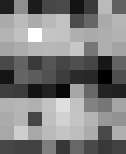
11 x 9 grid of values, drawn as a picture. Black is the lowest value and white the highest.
Average level on the scale: 50%. Stripes: horizontal, repeating 2 times. Slope: none. Ninth with the lowest average: middle right.
